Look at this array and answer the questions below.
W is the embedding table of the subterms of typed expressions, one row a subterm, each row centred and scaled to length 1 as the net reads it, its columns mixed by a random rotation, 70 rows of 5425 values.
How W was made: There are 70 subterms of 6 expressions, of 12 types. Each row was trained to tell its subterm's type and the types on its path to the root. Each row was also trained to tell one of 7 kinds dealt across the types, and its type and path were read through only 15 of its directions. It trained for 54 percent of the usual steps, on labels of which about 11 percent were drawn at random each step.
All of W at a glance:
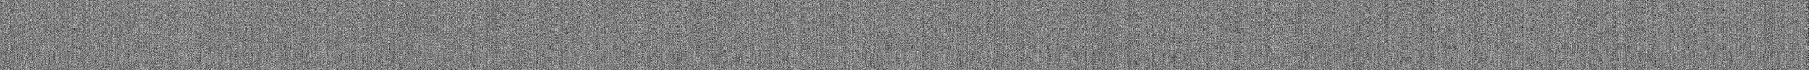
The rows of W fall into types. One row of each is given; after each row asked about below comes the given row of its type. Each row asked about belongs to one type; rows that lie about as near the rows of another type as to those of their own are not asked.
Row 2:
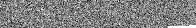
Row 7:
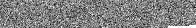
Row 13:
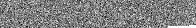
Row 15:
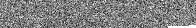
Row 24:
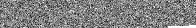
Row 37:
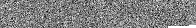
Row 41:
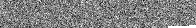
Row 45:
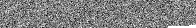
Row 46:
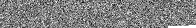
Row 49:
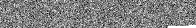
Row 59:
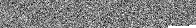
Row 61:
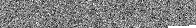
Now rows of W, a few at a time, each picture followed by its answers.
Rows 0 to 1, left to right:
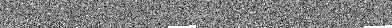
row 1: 24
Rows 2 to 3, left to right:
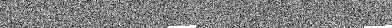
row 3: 37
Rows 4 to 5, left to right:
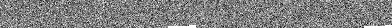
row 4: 37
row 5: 41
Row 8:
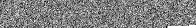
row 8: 24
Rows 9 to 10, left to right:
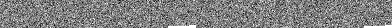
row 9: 2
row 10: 49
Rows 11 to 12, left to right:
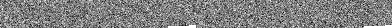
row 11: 41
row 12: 13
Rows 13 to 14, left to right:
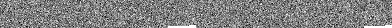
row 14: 15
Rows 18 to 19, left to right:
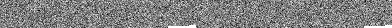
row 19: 37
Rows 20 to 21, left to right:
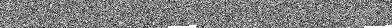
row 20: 37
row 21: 7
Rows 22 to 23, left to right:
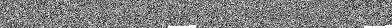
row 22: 49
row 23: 7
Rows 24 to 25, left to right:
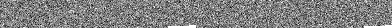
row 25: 49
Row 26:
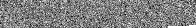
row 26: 41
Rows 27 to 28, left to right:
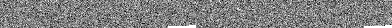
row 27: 49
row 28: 2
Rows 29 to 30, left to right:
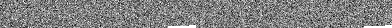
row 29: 2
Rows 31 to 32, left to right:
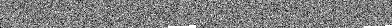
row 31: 24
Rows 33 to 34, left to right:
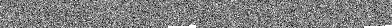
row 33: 15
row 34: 46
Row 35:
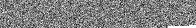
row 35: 49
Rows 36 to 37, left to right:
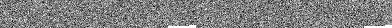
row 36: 59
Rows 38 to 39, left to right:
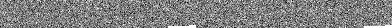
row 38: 41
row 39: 2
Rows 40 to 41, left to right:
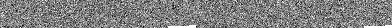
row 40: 24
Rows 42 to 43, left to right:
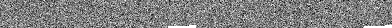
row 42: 37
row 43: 45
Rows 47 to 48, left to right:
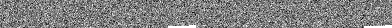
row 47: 2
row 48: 46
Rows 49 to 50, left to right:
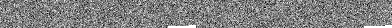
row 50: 13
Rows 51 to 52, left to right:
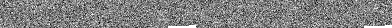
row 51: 7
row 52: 41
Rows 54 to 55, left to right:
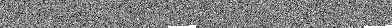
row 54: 7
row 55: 59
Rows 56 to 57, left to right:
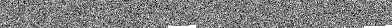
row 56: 7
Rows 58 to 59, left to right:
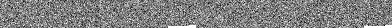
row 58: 46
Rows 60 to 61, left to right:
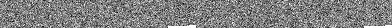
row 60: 46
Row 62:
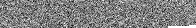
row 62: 37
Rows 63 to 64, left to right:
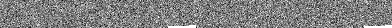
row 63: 46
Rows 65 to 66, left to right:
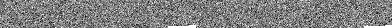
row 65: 15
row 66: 7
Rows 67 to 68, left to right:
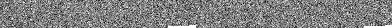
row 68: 41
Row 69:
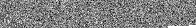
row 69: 49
